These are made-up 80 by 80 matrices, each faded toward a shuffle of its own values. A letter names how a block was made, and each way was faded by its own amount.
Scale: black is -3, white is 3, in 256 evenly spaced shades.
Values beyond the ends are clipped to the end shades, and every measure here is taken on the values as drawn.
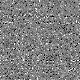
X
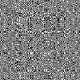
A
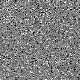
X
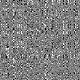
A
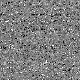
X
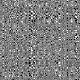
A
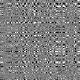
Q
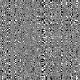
A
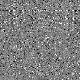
X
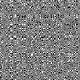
A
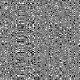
A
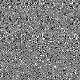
X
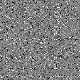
X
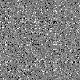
X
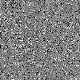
X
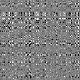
Q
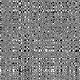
Q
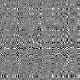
Q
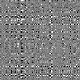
Q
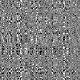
A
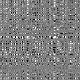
Q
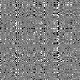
Q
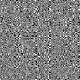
A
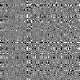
Q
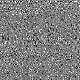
X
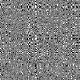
A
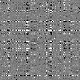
Q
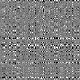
Q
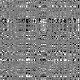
Q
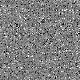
X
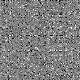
X
